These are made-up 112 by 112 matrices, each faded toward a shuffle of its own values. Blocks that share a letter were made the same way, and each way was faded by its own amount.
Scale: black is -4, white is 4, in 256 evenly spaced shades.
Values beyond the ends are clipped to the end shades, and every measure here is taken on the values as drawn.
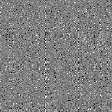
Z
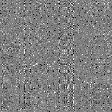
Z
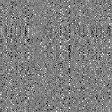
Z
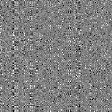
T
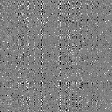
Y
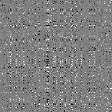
Y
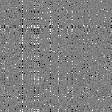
Y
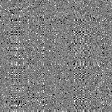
T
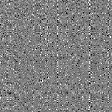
Z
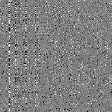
Z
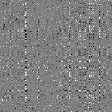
Y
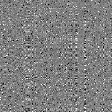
Z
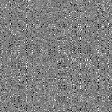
Z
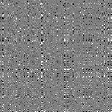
Y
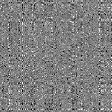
T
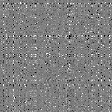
Y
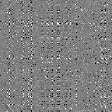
Y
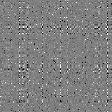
Y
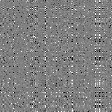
Y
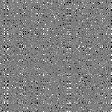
Y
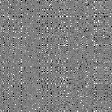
Y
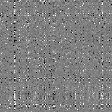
Y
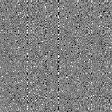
T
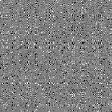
Z
